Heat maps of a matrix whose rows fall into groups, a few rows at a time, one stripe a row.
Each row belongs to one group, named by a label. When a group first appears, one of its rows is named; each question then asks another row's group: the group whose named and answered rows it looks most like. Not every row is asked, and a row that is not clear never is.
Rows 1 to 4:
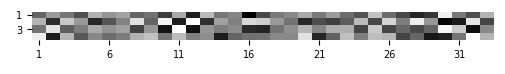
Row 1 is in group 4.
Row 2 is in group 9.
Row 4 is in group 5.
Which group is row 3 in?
4
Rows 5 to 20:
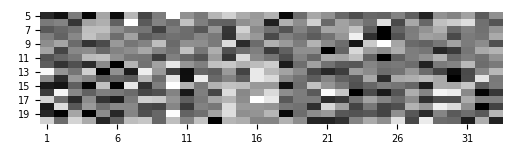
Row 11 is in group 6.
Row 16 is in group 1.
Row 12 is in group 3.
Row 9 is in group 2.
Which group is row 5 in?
3
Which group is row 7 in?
6
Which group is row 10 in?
5
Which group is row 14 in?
9
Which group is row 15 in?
3
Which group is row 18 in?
1
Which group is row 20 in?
9
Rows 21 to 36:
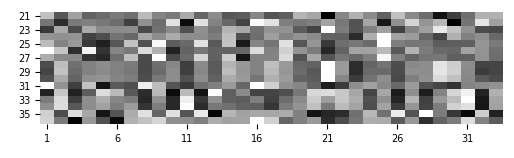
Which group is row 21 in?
5
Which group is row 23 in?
1
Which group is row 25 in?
2
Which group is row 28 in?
1
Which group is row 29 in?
1
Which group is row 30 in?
1
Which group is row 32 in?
4
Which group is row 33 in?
4
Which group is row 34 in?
4
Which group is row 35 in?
9
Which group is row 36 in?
3
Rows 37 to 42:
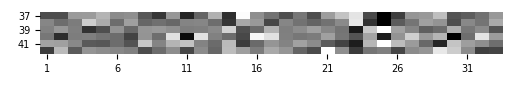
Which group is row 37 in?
6
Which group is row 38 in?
6
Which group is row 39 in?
2
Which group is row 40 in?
9
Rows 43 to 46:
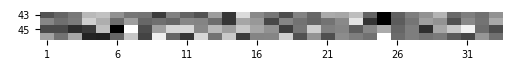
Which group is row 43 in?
6
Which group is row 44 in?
6
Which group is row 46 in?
2
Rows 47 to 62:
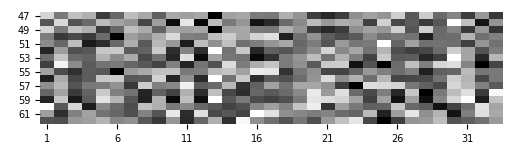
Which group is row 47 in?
9
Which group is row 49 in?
9
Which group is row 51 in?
2
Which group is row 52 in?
4
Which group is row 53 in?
4
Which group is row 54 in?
1
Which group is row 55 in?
3
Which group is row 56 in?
4
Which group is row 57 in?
2
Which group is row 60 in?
5
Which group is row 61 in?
9
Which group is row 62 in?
6
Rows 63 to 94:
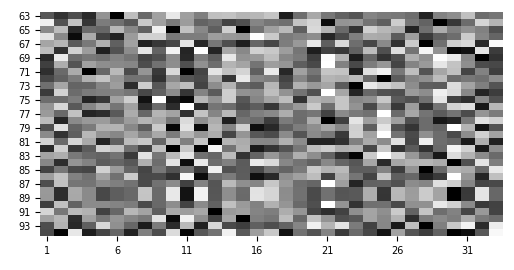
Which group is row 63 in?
3
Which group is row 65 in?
2
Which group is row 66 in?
3
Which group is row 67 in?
4
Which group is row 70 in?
1
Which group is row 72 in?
6
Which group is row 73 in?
2
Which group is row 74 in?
1
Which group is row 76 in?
4
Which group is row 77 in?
2
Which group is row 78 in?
5
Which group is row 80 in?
5
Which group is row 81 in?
9
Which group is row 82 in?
4
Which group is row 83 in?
2
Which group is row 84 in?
9
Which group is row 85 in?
4
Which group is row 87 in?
1
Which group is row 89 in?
9
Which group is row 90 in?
1
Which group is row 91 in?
9
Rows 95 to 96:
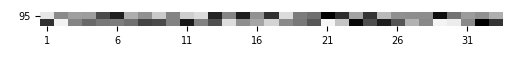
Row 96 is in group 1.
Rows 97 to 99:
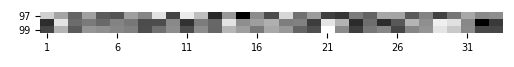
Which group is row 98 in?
1
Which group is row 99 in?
1
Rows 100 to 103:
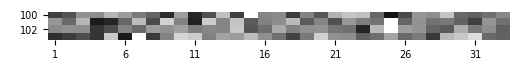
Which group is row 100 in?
6
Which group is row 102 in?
2
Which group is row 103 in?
3
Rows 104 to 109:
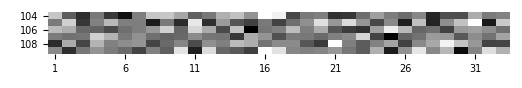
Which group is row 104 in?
3
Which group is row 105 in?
4
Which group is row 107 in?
6
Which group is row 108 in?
1
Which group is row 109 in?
9
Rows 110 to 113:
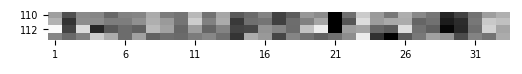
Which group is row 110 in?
5
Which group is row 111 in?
5
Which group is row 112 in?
5
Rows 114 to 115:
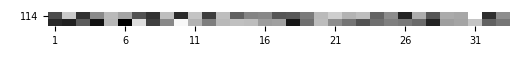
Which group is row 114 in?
4
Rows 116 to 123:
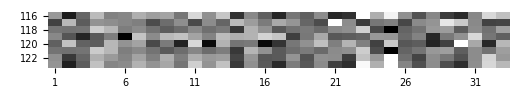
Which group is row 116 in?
5
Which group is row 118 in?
6
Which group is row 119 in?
3
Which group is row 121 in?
6
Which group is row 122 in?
5
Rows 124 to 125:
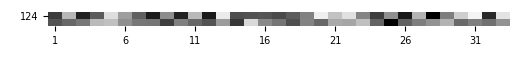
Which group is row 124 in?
4
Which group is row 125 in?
6
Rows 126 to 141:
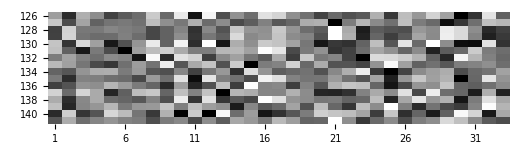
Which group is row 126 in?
9
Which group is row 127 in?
5
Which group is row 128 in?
1
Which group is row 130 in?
9
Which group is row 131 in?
3
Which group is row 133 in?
2
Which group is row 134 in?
6
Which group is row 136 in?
6
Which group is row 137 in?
9
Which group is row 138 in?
9
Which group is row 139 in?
5
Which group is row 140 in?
4
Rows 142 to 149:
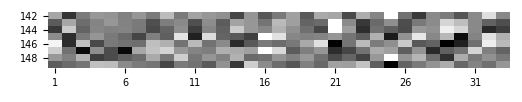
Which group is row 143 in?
1
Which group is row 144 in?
1
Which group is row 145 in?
9
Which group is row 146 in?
5
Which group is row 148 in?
2
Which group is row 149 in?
6
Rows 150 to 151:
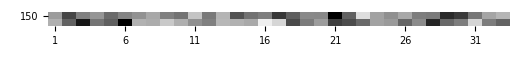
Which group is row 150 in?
5
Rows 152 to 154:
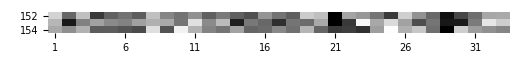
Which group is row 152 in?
5
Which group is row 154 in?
2
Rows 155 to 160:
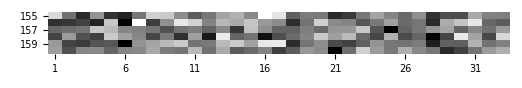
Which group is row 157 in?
6
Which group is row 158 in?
4
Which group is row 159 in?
3
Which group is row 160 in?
5
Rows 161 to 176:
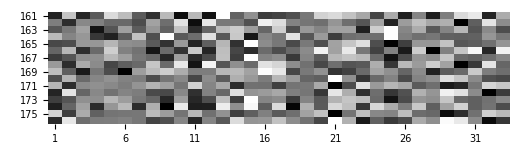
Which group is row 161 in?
4
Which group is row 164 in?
2
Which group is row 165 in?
6
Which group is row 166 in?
4
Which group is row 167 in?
6
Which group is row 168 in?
9
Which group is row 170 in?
1
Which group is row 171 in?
5
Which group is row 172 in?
1
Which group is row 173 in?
6
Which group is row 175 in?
5
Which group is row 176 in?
1
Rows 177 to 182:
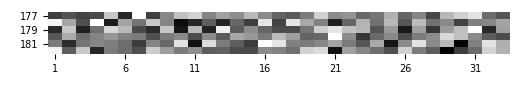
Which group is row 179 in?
4
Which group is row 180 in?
1
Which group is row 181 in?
9
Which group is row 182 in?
5
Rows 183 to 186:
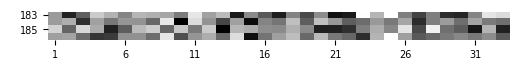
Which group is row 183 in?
5
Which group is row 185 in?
9
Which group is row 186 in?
2
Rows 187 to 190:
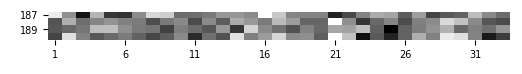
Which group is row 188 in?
1
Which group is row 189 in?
6
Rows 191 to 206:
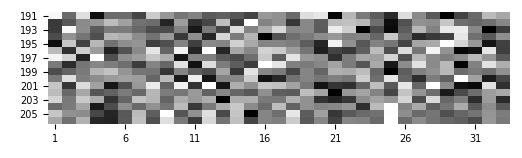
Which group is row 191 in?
5
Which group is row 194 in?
4
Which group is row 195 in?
1
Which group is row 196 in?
9
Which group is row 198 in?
9
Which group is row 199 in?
6
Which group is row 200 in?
4
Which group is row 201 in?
9
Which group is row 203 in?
9
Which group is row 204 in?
2
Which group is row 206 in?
2
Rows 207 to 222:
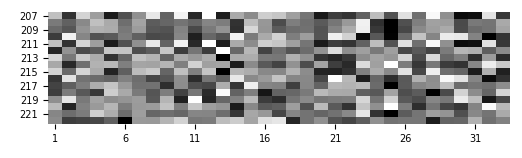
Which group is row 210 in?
1
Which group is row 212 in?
4
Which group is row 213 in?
9
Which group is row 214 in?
5
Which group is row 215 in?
9
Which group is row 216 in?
1
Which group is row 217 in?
6
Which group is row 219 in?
4
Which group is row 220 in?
5
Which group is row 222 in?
3
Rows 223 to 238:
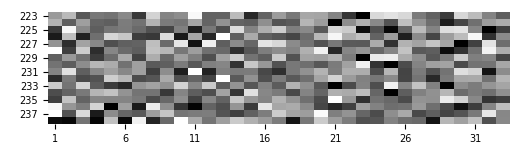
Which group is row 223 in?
2
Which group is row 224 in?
5
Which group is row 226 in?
4
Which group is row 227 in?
9
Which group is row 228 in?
5
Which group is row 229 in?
2
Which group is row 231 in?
4
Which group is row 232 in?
4
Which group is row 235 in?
1
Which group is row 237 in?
5
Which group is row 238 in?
3
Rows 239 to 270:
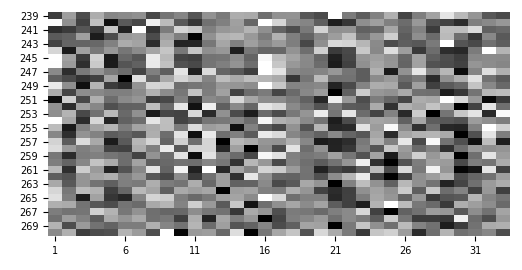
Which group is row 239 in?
1
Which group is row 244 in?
5
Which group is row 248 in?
3
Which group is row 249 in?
3
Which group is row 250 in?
5
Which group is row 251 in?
1
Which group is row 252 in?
9
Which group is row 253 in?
4
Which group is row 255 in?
5
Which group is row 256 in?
9
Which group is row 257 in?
9
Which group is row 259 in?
9
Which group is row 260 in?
6
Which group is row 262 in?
6
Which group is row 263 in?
5
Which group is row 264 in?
9
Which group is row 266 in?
2
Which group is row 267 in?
6
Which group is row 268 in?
4
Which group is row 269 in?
5
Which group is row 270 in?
2
